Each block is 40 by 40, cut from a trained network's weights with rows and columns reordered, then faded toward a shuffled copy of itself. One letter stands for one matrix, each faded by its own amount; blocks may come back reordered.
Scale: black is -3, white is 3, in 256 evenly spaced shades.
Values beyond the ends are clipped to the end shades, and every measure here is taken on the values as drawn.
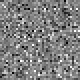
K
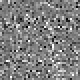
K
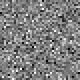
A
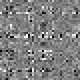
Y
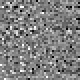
K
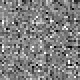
K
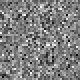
A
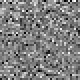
K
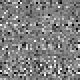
K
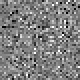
K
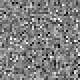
A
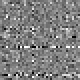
Y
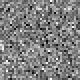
A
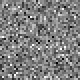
A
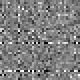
Y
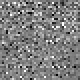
K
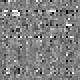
Y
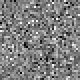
A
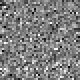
A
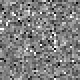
A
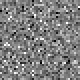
A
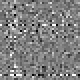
Y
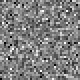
A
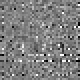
Y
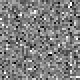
A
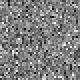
A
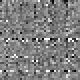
Y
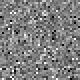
A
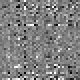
Y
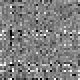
Y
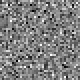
A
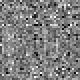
Y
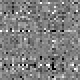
Y
